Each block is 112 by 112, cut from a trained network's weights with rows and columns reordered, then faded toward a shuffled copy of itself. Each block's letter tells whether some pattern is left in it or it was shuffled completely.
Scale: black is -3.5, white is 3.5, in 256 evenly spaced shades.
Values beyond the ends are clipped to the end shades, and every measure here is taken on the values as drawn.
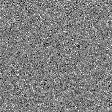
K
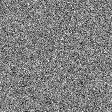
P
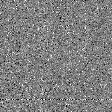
K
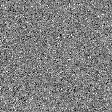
K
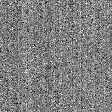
K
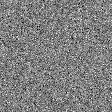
P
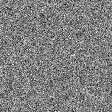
K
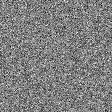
P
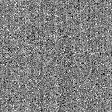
K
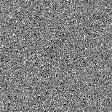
K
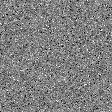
P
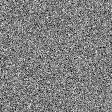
P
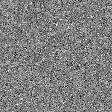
P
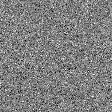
K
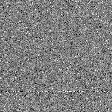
K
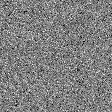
P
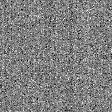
K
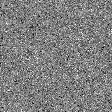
P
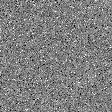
P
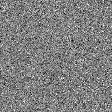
K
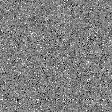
K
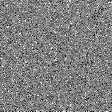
K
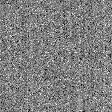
K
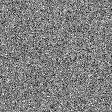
P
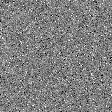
P
